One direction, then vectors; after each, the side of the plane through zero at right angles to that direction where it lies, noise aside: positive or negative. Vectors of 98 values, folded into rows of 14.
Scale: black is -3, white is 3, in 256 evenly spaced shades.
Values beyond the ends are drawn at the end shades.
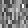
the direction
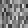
positive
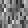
negative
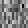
negative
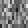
negative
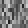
negative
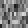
negative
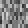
negative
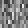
positive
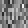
positive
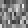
positive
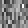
positive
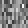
positive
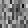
negative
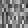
positive
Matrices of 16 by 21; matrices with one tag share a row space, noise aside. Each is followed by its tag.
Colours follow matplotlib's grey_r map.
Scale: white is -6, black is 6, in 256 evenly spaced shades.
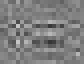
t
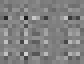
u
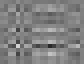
t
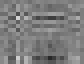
t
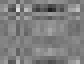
t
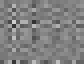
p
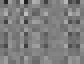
u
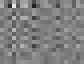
p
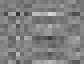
t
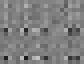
u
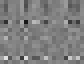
u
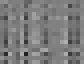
u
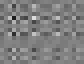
p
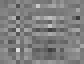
t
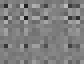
u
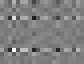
p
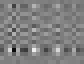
p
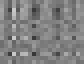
p
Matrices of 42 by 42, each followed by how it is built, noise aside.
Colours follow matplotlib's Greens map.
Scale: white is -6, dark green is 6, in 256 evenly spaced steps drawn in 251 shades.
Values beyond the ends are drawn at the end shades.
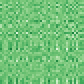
low rank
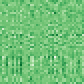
low rank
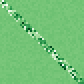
banded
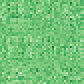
low rank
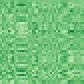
low rank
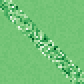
banded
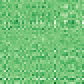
low rank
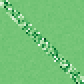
banded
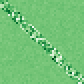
banded
